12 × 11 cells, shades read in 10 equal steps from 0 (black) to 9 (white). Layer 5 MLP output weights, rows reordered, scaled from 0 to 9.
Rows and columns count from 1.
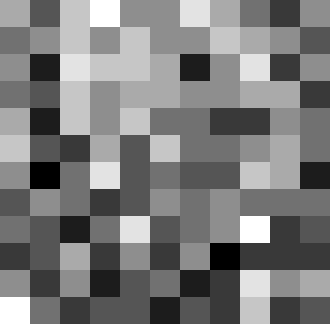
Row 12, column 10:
2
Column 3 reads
7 7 8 7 7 2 4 4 1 6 5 2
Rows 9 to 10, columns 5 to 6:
8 3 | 5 2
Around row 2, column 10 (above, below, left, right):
2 2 6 3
